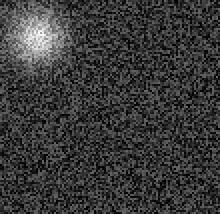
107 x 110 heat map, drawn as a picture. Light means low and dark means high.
Dips: one, in the top left. Stripes: none. Odd rows or columns: none. Ninth with the lowest average: top left. Average level on the scale: 80%.
